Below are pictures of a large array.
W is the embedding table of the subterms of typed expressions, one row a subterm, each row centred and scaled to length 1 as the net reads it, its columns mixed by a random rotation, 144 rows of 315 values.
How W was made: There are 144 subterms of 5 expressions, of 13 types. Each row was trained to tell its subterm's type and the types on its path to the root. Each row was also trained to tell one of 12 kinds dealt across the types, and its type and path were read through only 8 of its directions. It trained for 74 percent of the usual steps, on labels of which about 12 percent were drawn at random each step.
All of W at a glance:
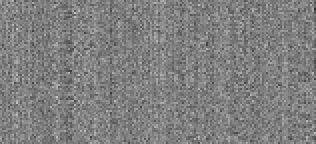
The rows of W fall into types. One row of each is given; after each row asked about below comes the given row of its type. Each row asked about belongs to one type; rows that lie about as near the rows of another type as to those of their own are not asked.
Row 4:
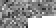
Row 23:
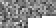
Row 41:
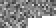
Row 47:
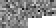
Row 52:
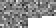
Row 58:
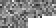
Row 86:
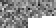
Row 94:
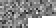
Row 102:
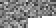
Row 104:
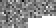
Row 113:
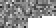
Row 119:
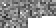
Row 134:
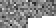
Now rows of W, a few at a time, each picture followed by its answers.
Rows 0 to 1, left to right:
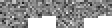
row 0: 23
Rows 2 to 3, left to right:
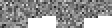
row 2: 113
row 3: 23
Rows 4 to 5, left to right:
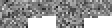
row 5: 4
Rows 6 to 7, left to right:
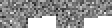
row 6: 134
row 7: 52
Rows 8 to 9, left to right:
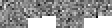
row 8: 102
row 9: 58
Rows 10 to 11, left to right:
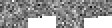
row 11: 113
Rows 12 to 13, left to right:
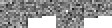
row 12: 134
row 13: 52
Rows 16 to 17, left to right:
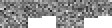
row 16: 86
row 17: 119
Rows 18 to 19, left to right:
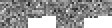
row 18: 119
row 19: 104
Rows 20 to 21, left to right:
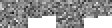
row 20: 47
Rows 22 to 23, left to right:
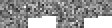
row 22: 86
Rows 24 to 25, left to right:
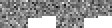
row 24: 134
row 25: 113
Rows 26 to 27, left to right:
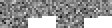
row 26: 23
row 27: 86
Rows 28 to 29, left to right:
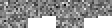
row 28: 102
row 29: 113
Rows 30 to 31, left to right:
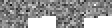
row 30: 52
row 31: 41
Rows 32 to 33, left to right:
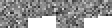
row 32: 58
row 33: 23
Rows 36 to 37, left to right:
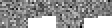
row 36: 134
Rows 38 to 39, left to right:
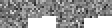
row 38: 52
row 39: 23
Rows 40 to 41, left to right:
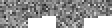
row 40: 134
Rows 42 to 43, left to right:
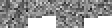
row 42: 52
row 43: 134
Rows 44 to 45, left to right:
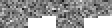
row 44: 47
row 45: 4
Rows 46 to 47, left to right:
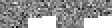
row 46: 94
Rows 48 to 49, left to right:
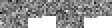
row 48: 23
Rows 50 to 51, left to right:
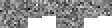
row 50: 86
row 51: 52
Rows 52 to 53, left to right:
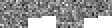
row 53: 113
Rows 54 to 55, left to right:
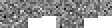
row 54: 86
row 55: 58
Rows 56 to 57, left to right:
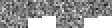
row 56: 47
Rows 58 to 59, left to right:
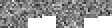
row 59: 41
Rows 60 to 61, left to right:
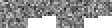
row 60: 113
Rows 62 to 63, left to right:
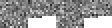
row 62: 41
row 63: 102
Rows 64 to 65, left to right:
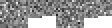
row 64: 41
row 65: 52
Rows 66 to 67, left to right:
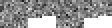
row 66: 102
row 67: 104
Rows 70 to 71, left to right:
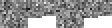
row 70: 86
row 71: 134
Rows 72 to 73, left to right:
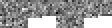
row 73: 23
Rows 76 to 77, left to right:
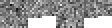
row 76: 52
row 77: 119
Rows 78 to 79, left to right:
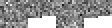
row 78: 113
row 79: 41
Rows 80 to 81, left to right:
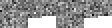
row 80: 119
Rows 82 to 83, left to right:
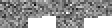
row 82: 86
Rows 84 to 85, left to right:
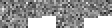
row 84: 47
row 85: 41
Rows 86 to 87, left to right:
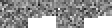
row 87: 86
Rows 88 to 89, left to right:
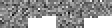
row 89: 4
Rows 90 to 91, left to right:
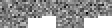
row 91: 86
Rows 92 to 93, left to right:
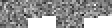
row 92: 102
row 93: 41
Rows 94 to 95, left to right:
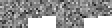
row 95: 102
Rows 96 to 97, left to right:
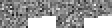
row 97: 47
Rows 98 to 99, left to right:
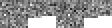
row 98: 134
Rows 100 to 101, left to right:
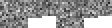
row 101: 41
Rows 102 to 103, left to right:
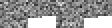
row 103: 113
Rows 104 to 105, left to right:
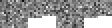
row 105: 86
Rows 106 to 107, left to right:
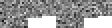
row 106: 23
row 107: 94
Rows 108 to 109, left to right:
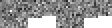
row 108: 104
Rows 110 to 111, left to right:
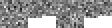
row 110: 23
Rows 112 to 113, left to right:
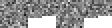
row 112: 41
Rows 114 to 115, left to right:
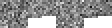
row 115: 113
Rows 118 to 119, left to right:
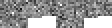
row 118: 52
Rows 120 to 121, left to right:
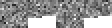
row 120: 47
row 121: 41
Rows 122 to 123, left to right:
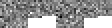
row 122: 41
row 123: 86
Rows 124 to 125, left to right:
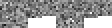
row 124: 113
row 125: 119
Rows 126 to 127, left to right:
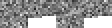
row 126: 134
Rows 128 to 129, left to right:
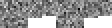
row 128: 58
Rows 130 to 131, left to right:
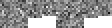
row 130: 119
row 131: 94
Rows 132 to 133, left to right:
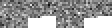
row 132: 119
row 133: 134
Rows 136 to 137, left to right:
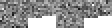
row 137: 47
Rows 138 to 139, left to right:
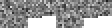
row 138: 4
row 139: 113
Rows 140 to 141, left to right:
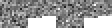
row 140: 23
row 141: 47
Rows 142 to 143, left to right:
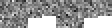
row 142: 23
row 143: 104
